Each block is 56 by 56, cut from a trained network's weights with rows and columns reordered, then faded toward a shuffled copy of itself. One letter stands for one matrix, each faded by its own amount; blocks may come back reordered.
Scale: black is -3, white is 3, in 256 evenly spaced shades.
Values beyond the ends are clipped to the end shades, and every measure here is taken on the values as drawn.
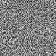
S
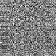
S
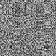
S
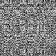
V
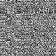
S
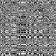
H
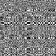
H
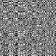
H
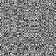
H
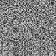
S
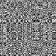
H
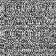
V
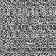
V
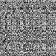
V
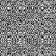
H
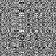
H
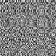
H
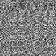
S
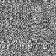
S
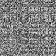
V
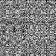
V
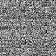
V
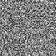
S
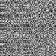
S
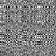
H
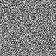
S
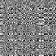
H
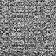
V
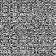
V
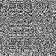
S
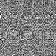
S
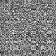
S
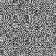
S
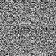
V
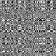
H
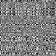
H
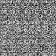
V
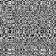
H
